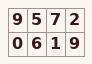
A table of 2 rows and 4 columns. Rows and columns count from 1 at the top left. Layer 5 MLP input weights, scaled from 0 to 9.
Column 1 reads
9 0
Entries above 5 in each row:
2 2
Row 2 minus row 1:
-9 1 -6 7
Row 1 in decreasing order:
9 7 5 2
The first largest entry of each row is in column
1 4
